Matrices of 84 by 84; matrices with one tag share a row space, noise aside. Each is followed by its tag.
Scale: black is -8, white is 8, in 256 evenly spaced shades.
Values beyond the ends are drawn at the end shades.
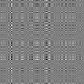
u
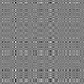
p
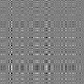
u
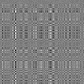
p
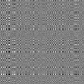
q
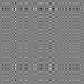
p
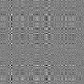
u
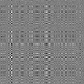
u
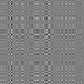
u
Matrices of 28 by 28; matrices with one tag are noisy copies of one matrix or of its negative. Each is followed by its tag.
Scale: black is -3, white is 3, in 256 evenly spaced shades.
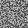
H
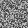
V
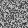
V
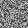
V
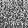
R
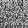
R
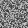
V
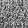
R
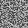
H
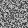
V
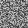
H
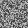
V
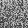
R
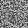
H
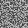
H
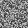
V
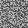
H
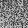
R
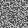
H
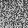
R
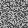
H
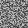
H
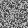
V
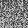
R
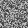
V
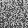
R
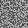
H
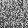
R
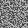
H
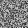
V
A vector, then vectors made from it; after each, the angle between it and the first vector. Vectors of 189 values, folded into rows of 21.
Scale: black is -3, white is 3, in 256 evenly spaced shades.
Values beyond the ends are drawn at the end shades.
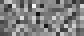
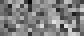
partly aligned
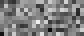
orthogonal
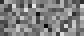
nearly parallel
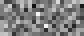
nearly opposite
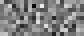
nearly opposite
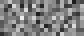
nearly parallel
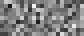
nearly parallel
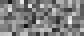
partly opposed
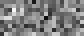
orthogonal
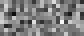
orthogonal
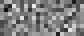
nearly parallel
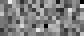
partly aligned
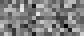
partly opposed
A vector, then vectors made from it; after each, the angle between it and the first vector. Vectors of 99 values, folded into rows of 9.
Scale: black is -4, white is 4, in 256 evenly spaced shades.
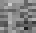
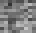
nearly opposite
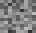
partly opposed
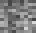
nearly opposite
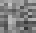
nearly parallel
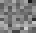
partly opposed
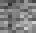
nearly opposite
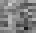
nearly parallel
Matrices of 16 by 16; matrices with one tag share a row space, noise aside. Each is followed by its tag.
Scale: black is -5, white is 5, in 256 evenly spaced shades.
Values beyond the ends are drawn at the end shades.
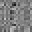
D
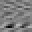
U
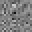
D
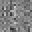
D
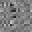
D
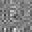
D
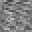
U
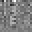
D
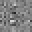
D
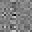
D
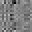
D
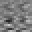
U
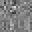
D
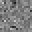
D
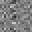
D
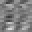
U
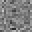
D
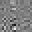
D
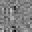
D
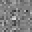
D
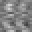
U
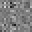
D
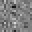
D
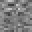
U
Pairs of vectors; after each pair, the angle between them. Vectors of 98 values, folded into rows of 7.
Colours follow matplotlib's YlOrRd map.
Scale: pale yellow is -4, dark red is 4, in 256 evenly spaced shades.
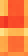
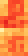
nearly parallel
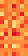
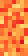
partly opposed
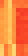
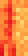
nearly opposite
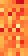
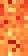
orthogonal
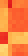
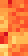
nearly parallel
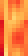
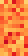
orthogonal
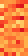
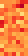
nearly parallel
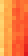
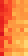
nearly opposite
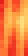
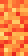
orthogonal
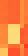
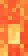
nearly parallel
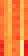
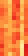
nearly parallel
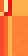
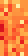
partly aligned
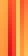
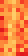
partly opposed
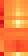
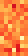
orthogonal
